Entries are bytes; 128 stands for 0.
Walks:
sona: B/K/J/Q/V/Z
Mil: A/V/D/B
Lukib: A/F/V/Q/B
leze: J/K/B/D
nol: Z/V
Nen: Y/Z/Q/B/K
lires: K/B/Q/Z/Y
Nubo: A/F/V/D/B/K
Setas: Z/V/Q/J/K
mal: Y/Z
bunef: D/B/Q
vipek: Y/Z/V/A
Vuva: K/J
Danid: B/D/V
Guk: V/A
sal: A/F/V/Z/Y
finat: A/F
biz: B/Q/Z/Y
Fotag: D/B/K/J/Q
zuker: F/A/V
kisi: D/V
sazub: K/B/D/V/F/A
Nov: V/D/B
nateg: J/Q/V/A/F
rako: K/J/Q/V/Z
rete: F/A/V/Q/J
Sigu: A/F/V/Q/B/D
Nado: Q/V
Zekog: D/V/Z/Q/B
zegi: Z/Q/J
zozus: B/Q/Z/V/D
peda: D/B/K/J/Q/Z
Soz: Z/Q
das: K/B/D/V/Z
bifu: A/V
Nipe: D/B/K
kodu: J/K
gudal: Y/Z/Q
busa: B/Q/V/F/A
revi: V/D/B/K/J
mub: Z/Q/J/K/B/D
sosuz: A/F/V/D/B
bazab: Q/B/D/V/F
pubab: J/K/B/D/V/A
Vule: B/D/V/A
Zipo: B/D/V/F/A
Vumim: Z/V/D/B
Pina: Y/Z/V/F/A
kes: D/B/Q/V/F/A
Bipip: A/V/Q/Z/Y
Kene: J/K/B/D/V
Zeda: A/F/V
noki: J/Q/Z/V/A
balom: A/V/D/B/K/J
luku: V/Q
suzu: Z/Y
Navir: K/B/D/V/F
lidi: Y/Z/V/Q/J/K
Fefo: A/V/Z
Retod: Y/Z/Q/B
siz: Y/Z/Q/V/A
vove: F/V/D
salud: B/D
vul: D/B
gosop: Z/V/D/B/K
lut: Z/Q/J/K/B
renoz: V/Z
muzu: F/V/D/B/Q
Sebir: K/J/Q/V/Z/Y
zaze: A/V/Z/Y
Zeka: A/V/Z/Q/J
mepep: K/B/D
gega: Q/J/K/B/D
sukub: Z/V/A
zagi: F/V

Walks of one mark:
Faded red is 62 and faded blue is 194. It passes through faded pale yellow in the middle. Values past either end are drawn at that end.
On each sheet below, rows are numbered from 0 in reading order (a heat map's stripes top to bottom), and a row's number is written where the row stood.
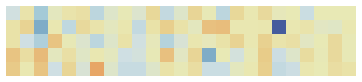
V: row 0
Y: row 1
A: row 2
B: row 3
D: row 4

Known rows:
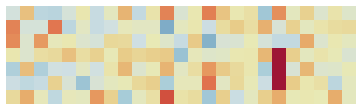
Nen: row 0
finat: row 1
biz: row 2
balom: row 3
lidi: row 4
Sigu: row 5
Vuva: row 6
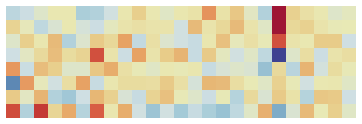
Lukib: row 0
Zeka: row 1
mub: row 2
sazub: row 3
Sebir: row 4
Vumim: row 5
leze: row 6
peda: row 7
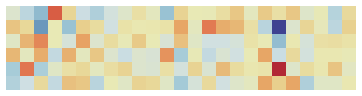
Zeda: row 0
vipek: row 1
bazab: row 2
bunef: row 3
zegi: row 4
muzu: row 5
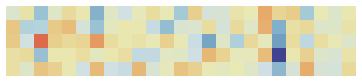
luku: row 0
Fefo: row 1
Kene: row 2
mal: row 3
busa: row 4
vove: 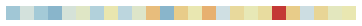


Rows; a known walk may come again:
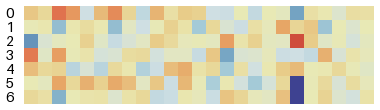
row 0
Navir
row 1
luku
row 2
sosuz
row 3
biz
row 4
salud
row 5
das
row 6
mal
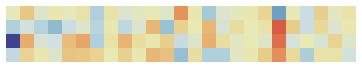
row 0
Nado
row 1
vove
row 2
gosop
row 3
revi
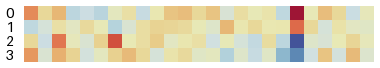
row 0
zozus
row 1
Mil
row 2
pubab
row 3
lires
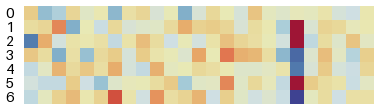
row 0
zaze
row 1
Zekog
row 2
Setas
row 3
siz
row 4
Zipo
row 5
Sigu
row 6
sazub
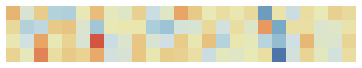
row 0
noki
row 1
Fefo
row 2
kes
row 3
Vule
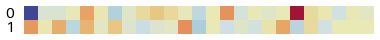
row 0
Nubo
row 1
bunef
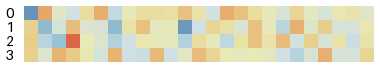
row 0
Vumim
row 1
Bipip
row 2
bifu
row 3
busa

